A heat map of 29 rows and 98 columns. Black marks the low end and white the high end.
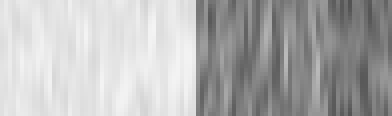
The table splits into one row of 2 panels. Panel 1,1: very high, streaked downward, faint in contrast. Panel 1,2: middling, streaked downward.
